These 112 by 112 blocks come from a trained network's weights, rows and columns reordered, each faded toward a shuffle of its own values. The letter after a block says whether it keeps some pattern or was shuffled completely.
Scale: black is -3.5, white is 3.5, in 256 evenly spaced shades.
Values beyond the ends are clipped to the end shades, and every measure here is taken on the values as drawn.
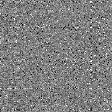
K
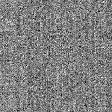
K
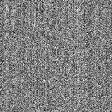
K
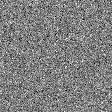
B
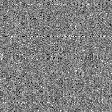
K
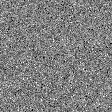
B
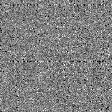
K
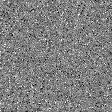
B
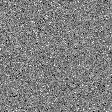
B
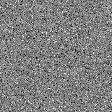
B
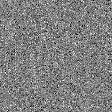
K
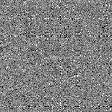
K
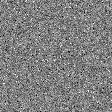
B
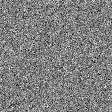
B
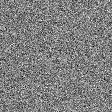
B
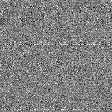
K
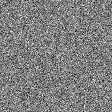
B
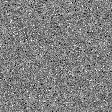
B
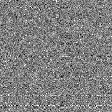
K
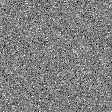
B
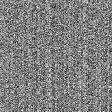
K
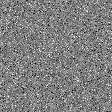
B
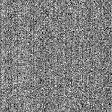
K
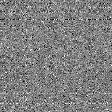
K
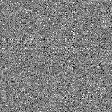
K
